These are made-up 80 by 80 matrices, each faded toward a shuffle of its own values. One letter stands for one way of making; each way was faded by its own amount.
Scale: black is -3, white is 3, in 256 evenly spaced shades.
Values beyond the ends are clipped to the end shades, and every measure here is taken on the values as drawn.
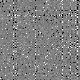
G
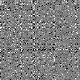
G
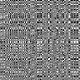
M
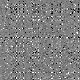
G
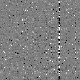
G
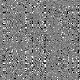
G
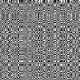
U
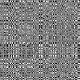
M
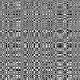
U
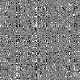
G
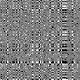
M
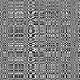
U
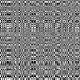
U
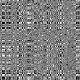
M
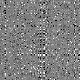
G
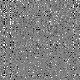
G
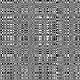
U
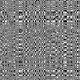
M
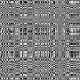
U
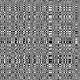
U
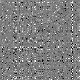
G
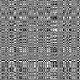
U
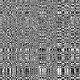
M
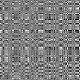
U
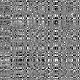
M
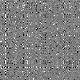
G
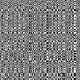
M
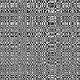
U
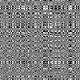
U
